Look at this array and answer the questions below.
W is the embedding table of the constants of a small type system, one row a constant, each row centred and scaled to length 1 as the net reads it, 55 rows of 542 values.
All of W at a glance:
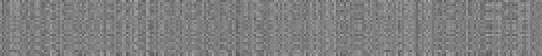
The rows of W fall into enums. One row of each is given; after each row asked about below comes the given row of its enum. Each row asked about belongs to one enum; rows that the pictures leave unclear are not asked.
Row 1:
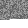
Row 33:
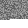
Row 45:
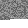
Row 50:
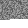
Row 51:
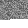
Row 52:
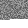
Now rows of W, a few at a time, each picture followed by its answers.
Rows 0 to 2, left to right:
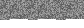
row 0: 1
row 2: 33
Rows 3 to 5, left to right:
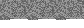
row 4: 45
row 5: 45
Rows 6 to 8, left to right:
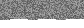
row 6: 45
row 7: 33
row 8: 52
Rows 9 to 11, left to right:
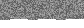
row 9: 45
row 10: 33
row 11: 1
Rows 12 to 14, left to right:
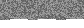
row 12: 45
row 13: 1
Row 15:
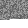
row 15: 1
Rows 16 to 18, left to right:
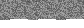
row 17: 51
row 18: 45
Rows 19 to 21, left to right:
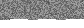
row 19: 45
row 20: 50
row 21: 52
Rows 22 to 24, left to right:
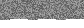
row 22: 45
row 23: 33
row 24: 52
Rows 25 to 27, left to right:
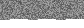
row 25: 50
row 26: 52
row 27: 33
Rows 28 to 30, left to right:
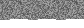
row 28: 50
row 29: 52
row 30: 50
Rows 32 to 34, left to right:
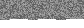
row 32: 1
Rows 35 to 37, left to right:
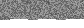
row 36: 50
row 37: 52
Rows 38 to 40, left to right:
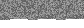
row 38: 45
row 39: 1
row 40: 1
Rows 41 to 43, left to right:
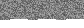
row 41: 45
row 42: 33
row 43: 51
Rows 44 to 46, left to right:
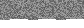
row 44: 52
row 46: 45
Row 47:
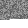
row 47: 1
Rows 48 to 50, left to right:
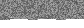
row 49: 1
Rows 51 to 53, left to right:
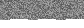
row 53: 33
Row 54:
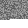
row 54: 33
